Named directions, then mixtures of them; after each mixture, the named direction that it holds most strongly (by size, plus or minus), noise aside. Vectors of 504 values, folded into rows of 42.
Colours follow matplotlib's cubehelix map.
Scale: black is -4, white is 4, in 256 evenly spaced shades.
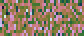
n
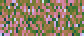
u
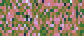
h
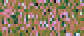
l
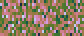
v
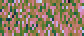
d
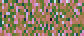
n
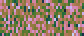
u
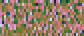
n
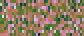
v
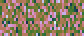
u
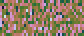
n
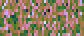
l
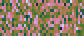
h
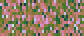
v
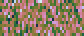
d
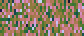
d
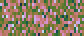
v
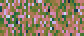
v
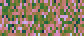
v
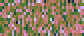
d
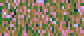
d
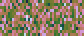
h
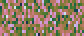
v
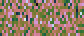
h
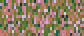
v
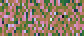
n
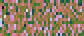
n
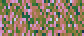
u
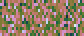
v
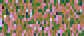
n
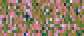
h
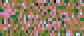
l
